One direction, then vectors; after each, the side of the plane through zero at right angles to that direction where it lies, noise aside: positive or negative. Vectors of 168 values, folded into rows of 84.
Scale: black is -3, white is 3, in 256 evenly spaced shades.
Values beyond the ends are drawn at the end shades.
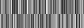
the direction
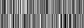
negative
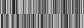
positive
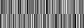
negative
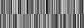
negative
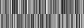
positive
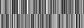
positive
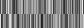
positive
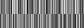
negative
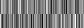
positive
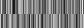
positive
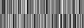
negative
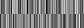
negative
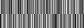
negative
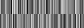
negative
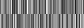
positive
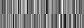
negative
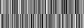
positive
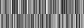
positive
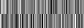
positive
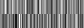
negative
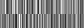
negative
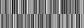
positive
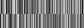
negative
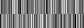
negative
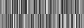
positive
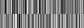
positive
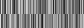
positive
